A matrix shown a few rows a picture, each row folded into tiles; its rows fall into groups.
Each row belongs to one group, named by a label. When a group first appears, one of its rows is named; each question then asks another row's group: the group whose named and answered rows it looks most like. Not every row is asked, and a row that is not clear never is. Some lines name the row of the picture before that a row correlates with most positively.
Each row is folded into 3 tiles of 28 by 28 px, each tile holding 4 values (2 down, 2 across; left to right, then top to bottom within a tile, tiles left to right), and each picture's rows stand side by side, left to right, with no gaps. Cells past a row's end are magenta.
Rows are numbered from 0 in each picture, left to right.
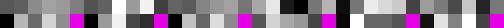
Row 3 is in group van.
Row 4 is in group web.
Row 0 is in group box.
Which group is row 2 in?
box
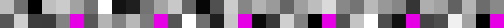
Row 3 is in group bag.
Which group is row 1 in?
van
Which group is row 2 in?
van
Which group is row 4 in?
web
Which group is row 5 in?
bag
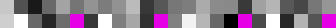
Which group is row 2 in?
web
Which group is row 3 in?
van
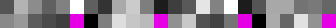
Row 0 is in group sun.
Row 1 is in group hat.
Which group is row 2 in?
web
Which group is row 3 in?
box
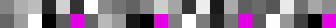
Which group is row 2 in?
web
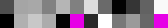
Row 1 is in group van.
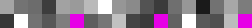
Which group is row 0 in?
van
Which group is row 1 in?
bag
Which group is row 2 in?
van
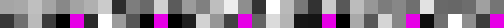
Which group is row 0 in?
bag
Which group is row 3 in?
sun
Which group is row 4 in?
box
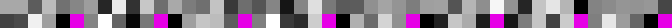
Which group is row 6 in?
hat
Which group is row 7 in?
web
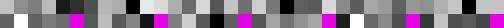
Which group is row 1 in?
sun
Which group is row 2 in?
web
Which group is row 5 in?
sun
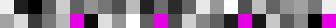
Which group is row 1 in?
box
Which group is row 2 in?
web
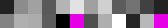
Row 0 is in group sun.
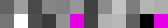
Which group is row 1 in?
sun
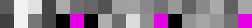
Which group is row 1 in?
box
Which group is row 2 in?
box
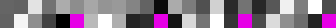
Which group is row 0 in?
web
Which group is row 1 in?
web
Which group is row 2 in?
box
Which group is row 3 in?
web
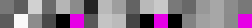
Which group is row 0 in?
web
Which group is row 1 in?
sun
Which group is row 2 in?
box
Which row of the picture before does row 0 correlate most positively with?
0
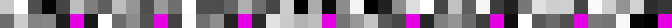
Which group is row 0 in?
van
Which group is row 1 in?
box
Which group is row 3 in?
hat
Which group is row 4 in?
van
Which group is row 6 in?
web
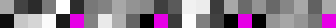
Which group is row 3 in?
box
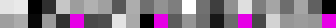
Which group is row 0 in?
van
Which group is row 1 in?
bag
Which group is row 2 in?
sun
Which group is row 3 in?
hat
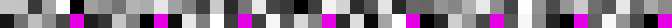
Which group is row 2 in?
box
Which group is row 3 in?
van
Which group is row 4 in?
box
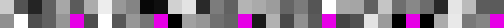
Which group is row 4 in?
bag
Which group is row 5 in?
hat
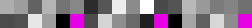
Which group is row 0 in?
bag
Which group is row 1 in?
web
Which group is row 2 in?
box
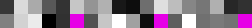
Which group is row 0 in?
sun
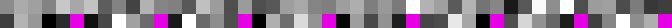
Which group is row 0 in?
sun
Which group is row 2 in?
box
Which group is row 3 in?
box
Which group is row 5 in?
bag
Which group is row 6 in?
web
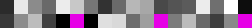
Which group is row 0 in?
sun
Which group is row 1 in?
hat
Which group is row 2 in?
web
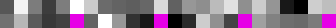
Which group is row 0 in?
sun
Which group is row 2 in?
bag
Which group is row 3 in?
van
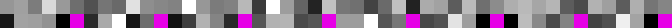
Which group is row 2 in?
bag
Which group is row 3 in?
sun
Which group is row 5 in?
bag
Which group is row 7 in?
bag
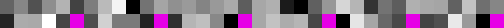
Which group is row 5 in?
bag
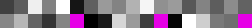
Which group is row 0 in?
web
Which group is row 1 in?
bag
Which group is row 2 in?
hat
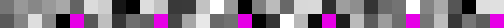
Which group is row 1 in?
van
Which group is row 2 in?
hat
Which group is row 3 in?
bag
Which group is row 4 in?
van
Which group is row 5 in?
van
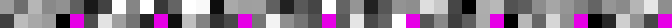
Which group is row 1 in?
web
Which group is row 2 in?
sun
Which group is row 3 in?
van
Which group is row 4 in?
van
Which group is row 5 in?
van
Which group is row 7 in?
bag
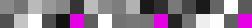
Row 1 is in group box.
